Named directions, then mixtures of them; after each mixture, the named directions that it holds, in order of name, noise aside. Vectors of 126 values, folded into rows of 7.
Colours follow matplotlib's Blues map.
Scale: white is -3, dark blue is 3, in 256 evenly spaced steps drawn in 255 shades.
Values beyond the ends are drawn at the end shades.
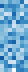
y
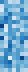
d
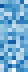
y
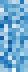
d, y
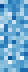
d, y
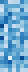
d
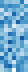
d, y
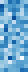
d, y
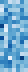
d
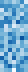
d, y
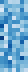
d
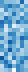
d, y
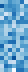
y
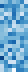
y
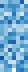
y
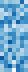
d, y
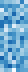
d, y
